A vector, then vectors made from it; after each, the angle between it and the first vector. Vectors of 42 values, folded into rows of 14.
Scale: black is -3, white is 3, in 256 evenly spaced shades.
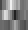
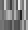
orthogonal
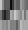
nearly opposite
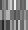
partly aligned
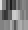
nearly opposite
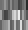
partly opposed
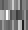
partly aligned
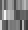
partly aligned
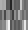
partly opposed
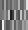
orthogonal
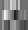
nearly parallel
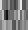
partly opposed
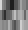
nearly opposite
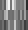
partly aligned
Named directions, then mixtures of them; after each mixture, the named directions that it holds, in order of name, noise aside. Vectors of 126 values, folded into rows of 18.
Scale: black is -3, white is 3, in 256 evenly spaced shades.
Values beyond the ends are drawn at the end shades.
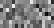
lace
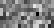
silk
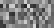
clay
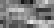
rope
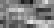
rope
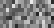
lace, silk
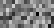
lace, silk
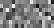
lace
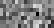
silk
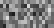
clay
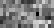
rope, silk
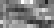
rope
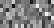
lace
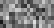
clay, rope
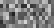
clay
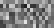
clay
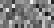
lace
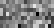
silk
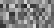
clay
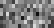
clay, silk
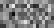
clay, lace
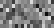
lace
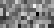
silk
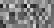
clay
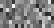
lace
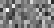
lace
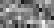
lace, rope
